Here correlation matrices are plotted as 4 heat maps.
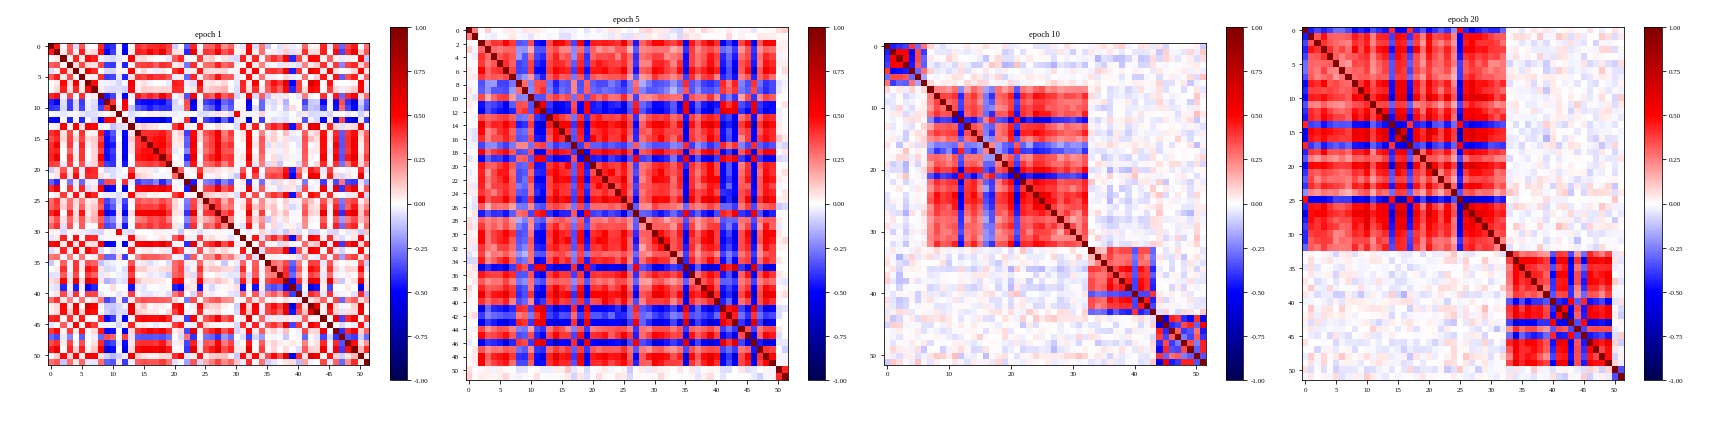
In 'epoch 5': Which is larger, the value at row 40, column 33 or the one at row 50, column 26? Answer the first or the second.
the first
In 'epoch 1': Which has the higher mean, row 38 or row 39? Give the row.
38
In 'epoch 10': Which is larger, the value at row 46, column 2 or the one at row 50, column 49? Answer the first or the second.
the first
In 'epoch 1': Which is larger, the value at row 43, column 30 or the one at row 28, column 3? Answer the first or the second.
the second
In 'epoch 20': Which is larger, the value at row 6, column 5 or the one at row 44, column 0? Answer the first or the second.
the first
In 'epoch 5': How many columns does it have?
52
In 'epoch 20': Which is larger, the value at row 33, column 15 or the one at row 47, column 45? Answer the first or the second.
the first
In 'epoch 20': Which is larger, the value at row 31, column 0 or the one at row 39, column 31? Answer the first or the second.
the second
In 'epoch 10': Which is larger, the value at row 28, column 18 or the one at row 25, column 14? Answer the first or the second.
the second
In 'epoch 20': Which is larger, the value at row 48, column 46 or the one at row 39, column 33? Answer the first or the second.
the first
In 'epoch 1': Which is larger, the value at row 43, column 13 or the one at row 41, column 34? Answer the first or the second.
the first
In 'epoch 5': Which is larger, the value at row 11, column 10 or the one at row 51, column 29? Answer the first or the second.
the second
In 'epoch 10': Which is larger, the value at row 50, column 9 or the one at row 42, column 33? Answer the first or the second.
the second
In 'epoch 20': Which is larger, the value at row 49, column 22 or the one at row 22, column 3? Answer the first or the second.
the second
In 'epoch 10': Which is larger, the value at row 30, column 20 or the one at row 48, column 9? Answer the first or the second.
the first
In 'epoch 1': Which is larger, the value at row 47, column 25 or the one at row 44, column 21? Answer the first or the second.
the second
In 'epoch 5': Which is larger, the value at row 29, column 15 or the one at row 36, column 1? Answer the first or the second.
the first
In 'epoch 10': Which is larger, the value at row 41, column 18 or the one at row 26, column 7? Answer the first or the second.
the second
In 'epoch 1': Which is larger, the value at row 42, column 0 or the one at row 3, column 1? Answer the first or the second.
the second
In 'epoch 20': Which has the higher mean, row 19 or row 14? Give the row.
19
